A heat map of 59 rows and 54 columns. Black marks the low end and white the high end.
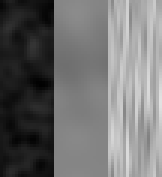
It is made of 1 by 3 panels. Panel 1,1: very low, blotchy, faint in contrast. Panel 1,2: middling, smooth, faint in contrast. Panel 1,3: high, streaked downward.
